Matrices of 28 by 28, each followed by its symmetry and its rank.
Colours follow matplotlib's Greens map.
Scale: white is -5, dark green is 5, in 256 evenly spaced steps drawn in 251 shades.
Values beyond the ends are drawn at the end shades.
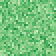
neither, full rank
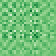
symmetric, rank two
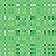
symmetric, rank two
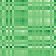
neither, rank one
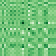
symmetric, rank two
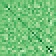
symmetric, rank five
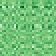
neither, rank three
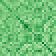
symmetric, rank five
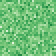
neither, full rank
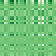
neither, rank one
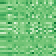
neither, rank three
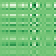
neither, rank one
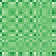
symmetric, rank two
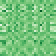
neither, rank three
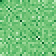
symmetric, rank five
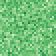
neither, full rank
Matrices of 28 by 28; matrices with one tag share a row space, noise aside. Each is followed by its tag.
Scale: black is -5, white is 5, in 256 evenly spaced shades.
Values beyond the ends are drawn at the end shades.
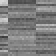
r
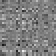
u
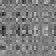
u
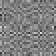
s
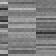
r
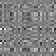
s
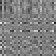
s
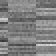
r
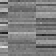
r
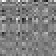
u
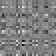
u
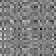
s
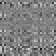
s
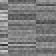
r
